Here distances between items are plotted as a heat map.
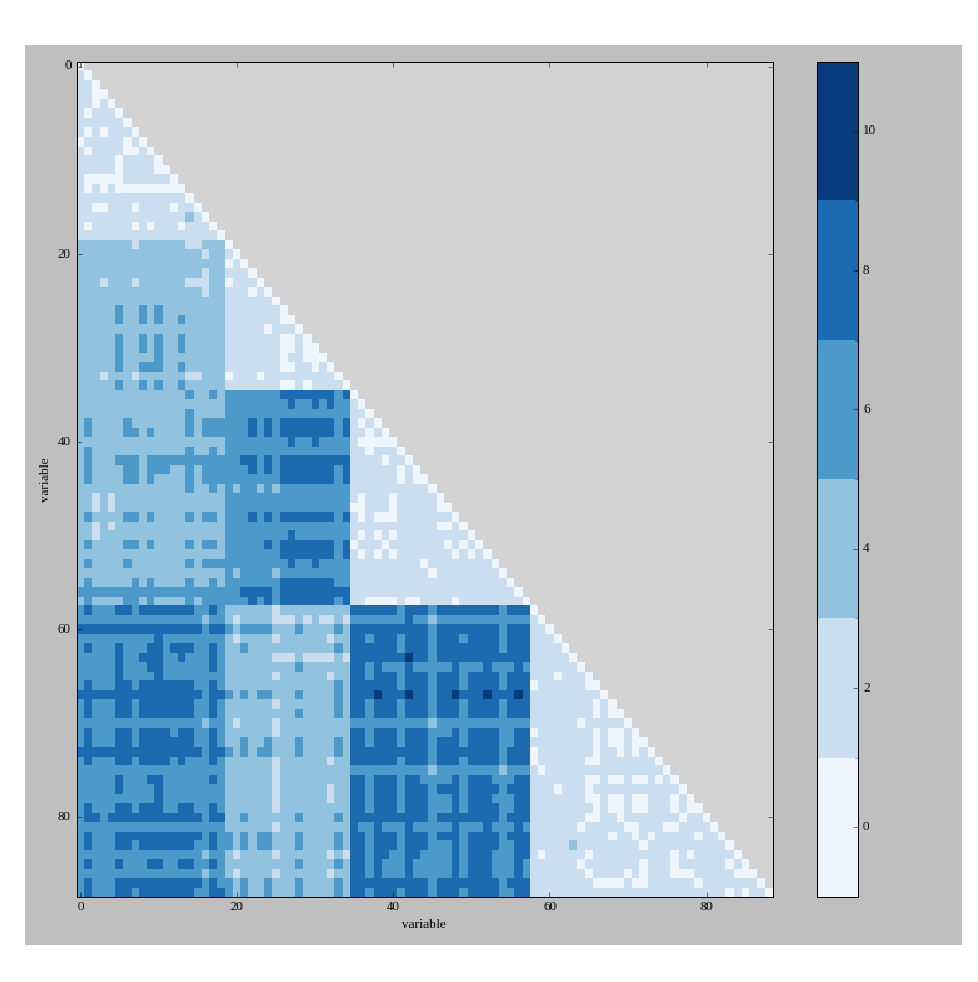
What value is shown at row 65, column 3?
6
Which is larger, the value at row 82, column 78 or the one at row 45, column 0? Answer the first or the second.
the second
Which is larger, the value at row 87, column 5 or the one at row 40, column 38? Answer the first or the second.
the first
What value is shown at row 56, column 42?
2
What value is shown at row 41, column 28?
6
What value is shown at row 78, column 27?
4
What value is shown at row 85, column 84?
2
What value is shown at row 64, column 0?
6
